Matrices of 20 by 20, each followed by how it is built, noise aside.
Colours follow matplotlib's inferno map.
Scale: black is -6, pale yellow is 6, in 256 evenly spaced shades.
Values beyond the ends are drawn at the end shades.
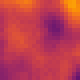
smooth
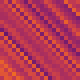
Toeplitz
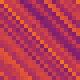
Toeplitz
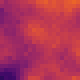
smooth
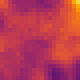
smooth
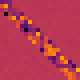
banded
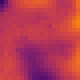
smooth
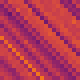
Toeplitz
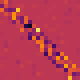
banded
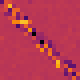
banded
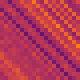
Toeplitz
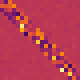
banded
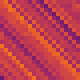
Toeplitz
